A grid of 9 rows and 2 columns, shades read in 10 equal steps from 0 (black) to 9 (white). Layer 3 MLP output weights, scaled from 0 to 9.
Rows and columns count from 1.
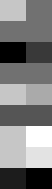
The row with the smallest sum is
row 9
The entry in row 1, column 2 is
4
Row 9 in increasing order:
0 1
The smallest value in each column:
0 0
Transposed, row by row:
7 4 0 4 7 3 7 7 1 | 4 4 2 4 6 3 9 8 0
